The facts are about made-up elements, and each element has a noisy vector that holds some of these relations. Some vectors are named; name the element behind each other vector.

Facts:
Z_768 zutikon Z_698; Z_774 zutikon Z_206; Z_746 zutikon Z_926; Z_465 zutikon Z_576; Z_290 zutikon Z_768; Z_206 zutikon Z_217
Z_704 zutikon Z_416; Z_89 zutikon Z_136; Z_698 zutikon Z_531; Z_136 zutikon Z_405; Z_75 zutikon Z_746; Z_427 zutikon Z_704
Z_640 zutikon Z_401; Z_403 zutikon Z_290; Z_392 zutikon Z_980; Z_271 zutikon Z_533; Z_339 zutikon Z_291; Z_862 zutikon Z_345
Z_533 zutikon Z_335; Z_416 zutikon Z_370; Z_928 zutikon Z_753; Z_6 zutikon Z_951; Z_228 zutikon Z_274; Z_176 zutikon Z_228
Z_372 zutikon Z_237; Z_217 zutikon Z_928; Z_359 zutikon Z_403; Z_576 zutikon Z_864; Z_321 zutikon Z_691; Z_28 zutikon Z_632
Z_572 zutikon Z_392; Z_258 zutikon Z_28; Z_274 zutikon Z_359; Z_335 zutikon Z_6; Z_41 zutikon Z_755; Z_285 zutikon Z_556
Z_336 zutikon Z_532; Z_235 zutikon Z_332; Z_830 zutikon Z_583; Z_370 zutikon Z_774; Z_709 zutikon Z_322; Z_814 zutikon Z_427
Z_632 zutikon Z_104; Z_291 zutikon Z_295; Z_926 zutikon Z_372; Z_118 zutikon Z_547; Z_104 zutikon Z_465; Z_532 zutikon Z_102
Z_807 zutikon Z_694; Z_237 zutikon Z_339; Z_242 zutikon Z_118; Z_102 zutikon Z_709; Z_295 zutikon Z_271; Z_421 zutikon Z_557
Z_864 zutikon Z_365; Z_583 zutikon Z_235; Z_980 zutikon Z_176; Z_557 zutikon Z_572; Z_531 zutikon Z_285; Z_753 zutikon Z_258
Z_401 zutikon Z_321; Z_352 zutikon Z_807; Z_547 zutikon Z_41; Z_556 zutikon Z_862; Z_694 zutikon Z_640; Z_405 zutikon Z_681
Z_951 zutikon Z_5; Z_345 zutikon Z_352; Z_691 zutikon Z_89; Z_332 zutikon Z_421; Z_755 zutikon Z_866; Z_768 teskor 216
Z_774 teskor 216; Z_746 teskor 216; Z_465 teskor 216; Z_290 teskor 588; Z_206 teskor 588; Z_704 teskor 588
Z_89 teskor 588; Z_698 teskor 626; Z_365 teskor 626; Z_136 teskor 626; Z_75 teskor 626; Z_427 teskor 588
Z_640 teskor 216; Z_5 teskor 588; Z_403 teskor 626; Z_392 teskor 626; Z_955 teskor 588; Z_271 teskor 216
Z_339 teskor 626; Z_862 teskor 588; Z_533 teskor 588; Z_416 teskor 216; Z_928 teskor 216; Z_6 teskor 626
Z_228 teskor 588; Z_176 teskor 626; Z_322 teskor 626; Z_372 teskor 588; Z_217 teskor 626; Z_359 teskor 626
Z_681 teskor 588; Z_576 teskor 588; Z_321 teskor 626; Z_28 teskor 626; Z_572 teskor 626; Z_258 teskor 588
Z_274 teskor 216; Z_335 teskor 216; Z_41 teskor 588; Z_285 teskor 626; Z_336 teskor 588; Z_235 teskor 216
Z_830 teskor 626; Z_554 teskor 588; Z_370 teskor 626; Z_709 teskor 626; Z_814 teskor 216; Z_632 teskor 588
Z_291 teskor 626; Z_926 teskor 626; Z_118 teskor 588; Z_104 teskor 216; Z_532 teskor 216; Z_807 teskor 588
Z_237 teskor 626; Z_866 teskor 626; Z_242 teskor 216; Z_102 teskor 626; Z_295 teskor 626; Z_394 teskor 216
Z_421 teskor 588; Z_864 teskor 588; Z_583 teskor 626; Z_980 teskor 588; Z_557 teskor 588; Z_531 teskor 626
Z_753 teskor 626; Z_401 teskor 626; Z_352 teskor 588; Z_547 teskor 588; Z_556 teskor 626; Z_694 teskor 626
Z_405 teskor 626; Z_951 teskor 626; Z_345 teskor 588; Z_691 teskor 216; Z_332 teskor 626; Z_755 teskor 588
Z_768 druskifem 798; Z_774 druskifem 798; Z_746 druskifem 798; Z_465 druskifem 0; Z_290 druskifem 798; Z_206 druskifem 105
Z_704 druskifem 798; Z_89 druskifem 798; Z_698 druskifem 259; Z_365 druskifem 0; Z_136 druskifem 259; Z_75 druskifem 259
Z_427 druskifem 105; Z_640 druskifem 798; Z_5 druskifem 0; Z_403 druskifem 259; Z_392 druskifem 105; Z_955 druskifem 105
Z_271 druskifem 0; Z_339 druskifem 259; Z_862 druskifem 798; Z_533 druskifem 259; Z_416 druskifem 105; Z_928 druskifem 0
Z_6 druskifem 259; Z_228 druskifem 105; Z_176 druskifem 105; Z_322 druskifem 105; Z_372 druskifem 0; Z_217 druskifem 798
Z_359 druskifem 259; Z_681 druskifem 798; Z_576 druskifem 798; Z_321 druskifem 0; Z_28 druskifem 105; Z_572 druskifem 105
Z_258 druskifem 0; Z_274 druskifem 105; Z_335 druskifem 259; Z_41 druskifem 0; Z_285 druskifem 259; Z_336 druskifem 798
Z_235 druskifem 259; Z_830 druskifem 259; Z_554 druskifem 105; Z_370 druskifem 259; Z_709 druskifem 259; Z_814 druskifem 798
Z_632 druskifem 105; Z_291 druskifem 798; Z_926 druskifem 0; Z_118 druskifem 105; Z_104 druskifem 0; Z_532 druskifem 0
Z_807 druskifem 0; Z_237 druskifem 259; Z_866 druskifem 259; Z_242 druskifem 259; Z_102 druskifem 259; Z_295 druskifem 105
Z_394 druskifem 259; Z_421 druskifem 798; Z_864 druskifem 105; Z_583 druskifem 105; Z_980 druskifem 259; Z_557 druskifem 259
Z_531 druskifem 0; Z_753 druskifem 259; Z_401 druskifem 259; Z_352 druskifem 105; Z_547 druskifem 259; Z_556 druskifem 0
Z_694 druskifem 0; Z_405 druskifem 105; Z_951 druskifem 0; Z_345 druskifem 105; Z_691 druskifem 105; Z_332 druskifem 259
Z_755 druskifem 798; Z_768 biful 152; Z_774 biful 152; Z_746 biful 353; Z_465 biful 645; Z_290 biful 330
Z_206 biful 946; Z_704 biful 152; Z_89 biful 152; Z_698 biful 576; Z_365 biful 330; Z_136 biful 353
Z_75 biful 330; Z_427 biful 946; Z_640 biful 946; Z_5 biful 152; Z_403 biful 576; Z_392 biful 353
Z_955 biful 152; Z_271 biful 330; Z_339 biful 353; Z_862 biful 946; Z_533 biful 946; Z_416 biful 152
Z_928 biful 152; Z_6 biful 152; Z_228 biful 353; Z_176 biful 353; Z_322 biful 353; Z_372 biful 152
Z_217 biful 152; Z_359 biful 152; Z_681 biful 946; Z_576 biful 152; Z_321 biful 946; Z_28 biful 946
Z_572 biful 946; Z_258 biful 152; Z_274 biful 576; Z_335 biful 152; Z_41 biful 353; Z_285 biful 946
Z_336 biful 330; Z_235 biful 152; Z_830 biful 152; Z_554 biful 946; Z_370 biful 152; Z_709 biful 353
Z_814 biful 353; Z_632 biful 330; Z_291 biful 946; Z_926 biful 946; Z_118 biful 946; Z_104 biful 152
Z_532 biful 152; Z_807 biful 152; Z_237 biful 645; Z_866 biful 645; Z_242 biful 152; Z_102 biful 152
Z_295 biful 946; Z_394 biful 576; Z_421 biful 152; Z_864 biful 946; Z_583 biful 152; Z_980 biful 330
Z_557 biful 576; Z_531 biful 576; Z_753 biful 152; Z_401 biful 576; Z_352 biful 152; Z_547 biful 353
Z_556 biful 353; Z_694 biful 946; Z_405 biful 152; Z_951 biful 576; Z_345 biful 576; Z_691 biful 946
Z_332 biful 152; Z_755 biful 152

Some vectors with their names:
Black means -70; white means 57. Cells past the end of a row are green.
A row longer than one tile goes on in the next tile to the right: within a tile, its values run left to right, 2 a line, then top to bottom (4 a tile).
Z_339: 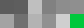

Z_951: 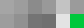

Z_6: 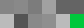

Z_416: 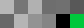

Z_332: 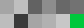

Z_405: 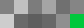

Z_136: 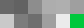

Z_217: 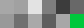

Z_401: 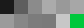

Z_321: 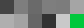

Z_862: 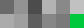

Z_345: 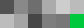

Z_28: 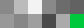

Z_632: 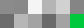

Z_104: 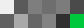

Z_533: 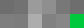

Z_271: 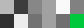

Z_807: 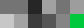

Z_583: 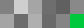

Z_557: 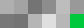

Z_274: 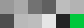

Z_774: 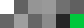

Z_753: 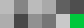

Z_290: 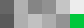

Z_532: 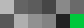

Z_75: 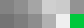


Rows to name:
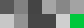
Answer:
Z_694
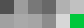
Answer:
Z_531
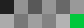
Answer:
Z_285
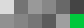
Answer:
Z_258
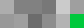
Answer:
Z_41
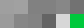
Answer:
Z_926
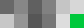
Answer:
Z_556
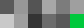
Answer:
Z_352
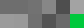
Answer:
Z_89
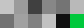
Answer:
Z_768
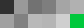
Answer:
Z_698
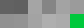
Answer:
Z_547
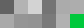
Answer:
Z_322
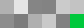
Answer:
Z_228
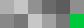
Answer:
Z_421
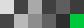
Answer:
Z_928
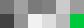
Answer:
Z_980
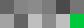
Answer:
Z_830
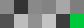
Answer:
Z_394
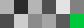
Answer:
Z_465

